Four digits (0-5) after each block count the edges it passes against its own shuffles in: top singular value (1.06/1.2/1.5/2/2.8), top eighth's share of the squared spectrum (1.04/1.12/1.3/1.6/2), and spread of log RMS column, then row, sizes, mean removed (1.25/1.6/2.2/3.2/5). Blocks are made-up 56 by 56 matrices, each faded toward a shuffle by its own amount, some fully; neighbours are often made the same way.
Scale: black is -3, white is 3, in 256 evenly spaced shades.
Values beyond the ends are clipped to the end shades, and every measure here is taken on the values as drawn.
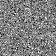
1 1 0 0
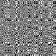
4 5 3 3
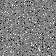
0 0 0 0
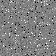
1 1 1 0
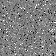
0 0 0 1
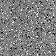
2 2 1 0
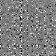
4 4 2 2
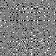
4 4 2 3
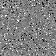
2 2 0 1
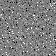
1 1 0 0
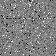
2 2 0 0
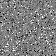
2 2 0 0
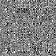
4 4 2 2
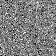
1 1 0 0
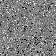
1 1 0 0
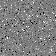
0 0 0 0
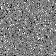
1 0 0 0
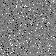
0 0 0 0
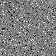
1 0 0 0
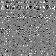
3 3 2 2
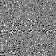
3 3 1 2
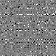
4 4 2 3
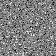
0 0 0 0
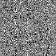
1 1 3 0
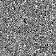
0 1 2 0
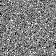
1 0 0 0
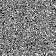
0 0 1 0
